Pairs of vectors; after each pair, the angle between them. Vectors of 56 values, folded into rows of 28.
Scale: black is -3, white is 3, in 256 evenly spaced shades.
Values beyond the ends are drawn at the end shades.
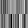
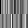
partly opposed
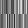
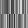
nearly parallel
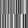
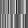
nearly parallel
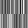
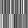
nearly parallel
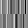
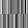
nearly parallel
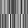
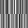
partly opposed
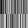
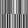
partly opposed
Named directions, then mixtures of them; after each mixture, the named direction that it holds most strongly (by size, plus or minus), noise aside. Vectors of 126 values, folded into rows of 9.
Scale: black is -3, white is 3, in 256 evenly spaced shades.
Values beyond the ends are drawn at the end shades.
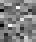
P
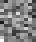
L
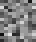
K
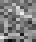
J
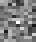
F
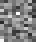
L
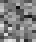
J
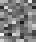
K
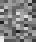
L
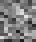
J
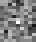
F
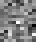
F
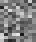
J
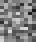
L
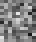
L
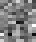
K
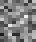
K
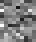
P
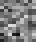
K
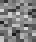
L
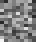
L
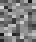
K
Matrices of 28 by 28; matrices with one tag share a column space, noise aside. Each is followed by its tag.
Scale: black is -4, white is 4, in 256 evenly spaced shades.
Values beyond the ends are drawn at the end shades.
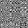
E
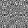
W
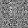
E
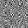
W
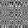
W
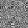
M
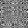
E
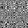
M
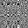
W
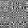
M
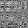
M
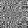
M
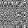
W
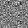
W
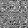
M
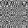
W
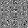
E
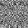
W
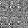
M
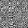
M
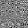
E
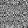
W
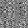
E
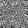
W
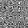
M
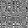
M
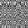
W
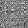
E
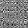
E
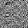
W
